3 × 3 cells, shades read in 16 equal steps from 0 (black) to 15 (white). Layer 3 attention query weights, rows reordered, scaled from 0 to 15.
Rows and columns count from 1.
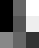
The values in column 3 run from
3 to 15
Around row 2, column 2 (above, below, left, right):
6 6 0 14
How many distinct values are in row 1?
3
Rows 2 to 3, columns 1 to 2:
0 5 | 8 6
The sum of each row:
21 19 17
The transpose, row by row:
0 0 8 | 6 5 6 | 15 14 3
